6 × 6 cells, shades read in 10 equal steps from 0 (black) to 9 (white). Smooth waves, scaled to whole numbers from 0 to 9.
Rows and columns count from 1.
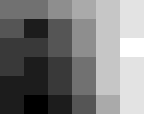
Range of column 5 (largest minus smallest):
1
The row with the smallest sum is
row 6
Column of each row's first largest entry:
6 6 6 6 6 6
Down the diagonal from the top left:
4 1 3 4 7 8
